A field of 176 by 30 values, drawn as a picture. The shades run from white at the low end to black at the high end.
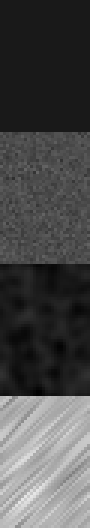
It is made of 4 by 1 panels. Panel 1,1: very high, flat. Panel 2,1: high, fine-grained, faint in contrast. Panel 3,1: very high, blotchy, faint in contrast. Panel 4,1: low, slanting up to the right.
